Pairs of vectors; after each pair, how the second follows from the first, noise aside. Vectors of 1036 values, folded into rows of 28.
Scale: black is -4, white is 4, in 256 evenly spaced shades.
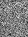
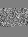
partly zeroed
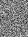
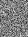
copied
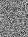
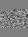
partly zeroed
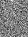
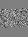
partly zeroed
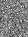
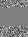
partly zeroed
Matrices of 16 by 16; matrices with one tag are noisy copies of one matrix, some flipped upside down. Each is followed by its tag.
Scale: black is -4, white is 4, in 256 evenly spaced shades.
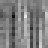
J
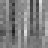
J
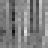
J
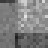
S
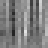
J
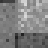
S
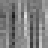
J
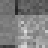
S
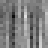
J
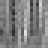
J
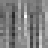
J
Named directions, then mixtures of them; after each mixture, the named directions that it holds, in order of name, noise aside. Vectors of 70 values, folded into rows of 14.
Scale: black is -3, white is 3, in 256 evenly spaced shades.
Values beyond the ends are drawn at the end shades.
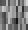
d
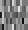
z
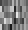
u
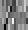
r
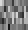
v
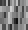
d, u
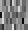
z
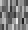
d, z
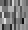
u, z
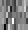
r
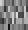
v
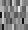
z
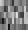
v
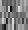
r, z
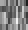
d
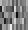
u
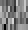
r, u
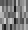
r, u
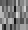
r, u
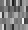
r, z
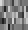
v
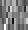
r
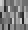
v, z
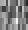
d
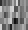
d, u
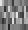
v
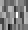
u, v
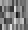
u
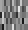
z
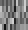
r, u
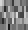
v
